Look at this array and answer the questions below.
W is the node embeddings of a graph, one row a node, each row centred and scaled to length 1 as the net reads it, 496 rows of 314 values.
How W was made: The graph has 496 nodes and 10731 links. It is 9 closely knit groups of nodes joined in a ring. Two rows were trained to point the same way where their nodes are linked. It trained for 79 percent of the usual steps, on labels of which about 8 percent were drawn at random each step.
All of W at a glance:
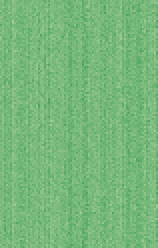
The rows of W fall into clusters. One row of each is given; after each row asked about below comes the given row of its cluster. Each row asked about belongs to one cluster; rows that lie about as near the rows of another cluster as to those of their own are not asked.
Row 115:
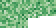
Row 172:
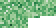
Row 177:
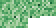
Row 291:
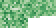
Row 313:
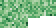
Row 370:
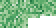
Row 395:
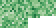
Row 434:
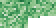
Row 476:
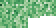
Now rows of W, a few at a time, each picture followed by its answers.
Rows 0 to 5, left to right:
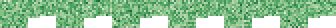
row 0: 291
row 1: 115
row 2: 434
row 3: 177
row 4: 177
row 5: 434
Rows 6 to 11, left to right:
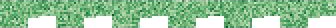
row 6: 370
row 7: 291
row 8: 177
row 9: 313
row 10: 476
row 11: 291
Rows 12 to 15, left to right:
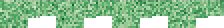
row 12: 313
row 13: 177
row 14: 177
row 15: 313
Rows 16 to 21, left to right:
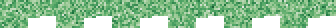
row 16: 313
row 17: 177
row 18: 115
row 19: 291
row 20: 115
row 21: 291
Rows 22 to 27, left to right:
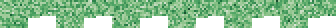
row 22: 291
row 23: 434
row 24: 172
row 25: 177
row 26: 313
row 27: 177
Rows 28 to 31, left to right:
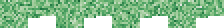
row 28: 395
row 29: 476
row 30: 172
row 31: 395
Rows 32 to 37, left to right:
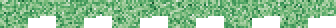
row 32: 434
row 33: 434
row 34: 177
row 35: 313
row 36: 476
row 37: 172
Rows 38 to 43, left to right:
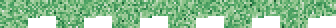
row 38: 313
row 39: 291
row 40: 172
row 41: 370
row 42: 172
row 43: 370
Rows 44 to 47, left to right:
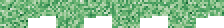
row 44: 313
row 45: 395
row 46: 434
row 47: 177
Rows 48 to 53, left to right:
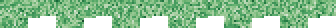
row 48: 395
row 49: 177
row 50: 476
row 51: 395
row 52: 172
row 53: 115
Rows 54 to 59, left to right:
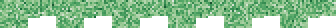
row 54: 313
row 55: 395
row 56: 313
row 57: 434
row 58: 370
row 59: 370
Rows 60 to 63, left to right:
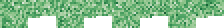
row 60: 395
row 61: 395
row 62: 313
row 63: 370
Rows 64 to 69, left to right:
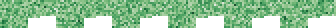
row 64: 476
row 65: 291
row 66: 434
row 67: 370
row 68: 115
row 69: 115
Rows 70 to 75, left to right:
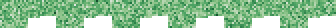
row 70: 177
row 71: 115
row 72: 291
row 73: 172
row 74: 291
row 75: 115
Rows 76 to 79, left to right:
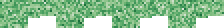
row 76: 434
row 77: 291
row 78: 115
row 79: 434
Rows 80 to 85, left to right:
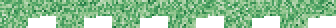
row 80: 476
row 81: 172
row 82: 172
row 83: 370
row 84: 313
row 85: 370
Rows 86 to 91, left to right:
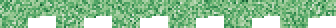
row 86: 395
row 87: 115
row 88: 115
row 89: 370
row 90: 476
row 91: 291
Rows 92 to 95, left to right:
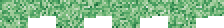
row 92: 177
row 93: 395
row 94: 434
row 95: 172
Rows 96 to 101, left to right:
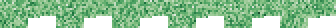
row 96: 476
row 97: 434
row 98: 476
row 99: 434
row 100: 291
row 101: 370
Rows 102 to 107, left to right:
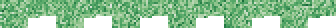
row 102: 370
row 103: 370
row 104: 115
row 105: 370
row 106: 476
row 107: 395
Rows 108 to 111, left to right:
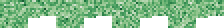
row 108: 434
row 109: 395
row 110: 313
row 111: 177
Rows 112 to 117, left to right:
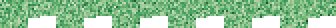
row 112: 476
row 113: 172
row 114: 434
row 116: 115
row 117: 177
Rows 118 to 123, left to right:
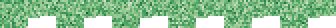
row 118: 476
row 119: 291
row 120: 291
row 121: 291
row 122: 177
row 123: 291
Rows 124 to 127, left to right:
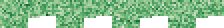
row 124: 291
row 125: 434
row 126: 313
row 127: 291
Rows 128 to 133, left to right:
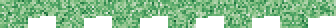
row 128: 434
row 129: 313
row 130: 177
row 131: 172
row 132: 172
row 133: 291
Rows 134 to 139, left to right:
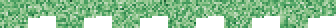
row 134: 434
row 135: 291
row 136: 313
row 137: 476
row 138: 395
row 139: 172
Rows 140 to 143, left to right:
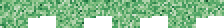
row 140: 395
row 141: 177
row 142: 115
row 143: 434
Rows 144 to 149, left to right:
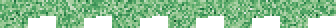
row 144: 434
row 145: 370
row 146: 476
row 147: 395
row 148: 177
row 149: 115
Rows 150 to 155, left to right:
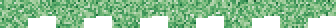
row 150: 313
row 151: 172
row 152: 291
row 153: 172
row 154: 476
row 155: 434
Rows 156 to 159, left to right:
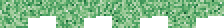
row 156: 177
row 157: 172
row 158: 177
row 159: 434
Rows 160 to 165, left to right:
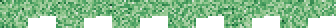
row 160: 476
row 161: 115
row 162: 434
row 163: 476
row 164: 370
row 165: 476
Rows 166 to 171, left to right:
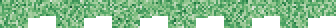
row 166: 172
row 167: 476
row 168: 313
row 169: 313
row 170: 476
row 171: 476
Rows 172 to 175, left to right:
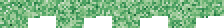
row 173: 177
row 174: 313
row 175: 395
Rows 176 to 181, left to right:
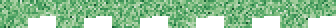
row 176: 370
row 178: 476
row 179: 370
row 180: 177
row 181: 370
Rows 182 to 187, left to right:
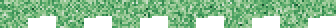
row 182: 313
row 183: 313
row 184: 115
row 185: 291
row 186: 370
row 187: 172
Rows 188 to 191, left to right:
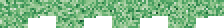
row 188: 434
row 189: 313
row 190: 177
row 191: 177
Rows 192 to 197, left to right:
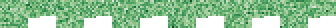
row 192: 291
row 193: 313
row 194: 476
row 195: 476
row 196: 370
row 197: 434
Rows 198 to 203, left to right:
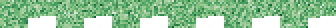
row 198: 434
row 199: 177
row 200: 172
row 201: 434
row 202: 476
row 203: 177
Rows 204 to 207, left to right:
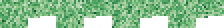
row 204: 476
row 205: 370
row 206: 177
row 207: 370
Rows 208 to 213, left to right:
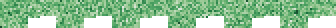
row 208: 434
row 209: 172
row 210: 370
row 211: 313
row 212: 291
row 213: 434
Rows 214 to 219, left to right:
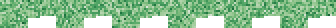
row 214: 172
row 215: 370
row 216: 434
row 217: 370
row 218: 395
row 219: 395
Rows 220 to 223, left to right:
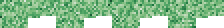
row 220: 395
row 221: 313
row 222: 476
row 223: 177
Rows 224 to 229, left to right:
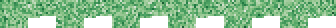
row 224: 115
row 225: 115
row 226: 395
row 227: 370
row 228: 395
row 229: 313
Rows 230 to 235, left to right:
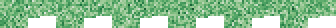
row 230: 476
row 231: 172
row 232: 177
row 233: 115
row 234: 370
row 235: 370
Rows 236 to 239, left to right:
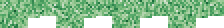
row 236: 370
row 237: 313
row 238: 172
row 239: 172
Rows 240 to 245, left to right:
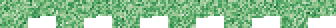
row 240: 395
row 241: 115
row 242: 395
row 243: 395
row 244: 313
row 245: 395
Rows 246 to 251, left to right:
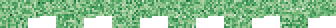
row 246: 115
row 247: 370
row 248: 177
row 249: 115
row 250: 115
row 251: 291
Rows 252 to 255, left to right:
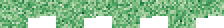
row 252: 291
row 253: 313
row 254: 172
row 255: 370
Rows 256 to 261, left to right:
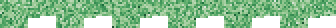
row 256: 395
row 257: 370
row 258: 434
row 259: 476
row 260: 291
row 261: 370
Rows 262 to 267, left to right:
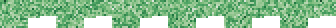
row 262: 177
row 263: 370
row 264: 291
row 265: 476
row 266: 395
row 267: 476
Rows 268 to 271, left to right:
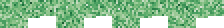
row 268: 115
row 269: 370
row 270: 395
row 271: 115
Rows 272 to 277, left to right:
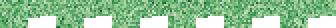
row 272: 476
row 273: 172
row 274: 177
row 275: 115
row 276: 434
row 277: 370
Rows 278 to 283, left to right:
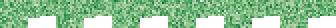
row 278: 313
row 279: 370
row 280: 177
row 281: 476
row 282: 172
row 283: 177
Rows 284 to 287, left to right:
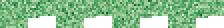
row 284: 115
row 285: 115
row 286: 395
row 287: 434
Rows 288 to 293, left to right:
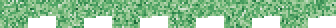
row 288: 434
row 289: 177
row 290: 291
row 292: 476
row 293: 370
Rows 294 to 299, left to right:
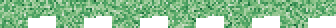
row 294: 395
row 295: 434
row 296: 313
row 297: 177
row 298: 434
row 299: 115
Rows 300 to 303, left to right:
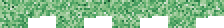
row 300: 291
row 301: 395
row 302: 115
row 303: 395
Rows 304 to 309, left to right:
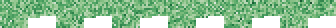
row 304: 370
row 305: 172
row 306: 115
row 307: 313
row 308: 172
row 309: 115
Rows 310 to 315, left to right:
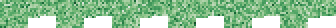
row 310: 434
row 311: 177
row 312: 370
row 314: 115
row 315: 172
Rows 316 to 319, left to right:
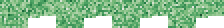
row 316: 370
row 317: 291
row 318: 291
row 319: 434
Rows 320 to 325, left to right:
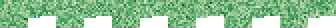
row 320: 291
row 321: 313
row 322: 476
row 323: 115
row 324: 395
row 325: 370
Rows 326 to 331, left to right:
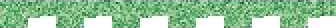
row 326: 172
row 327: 395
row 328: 291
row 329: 313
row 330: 177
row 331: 115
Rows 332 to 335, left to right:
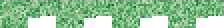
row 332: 395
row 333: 313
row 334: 476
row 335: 177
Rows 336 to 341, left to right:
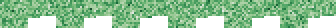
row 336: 395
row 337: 434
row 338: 177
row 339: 115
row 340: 313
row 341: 172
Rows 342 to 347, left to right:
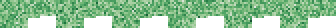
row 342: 370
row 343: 177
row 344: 313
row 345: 370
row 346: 434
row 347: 177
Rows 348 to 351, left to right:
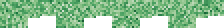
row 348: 115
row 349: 476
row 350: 313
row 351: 370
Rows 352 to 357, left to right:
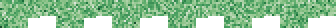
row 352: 476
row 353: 313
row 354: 370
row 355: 476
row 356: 115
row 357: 434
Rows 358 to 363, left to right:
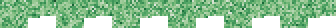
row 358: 395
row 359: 177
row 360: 177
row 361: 476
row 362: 115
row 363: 291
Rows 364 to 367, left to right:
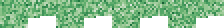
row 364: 172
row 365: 434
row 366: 177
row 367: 434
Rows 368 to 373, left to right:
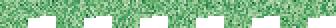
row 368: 313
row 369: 476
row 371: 370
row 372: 172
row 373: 291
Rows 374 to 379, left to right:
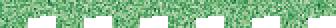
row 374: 434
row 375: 115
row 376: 395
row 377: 115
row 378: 476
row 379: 370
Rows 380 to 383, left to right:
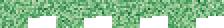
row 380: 395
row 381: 395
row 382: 434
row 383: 476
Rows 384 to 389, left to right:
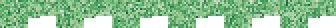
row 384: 434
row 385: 370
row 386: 395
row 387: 172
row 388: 370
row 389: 395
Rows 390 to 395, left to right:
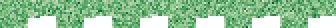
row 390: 172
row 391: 291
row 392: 291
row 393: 177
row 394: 395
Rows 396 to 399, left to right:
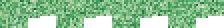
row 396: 115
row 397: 370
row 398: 291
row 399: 434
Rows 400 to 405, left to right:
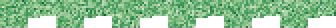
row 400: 434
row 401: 395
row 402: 115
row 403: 172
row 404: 115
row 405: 313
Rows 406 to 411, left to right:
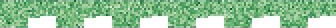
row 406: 177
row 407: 115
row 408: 291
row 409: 115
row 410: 291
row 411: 291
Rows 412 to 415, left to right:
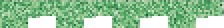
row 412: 395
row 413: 313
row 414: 313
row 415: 370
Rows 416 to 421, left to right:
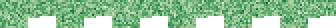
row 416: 115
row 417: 434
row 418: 291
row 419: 370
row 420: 434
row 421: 177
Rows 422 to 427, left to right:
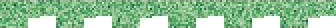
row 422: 115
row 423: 313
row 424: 172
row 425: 291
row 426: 476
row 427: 476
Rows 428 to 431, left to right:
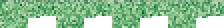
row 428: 177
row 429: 291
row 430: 291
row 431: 172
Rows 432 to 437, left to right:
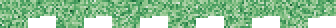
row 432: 115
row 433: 476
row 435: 313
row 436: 177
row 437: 115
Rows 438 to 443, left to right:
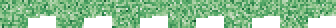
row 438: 291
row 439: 291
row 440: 434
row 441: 476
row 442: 115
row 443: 434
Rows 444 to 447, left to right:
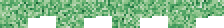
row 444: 172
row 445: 313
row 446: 115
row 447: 172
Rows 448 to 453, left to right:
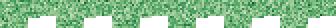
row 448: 434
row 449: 291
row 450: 291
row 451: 115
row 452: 172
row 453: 177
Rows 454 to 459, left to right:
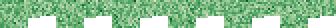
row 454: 476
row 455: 291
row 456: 476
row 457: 291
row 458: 434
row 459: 172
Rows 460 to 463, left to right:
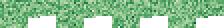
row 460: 434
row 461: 313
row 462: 395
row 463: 177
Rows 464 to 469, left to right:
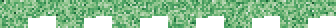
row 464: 395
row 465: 177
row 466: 172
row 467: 172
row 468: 476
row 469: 434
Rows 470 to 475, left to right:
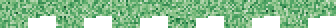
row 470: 115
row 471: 115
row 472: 434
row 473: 313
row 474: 370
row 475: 172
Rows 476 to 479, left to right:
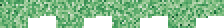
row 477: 291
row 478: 115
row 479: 476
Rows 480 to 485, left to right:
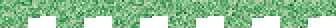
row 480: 395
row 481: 177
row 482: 395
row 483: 313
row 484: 313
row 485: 313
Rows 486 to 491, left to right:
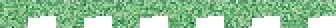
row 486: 434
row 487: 177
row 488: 395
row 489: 291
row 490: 476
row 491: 291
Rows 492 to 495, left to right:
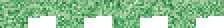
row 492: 434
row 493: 395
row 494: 395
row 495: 313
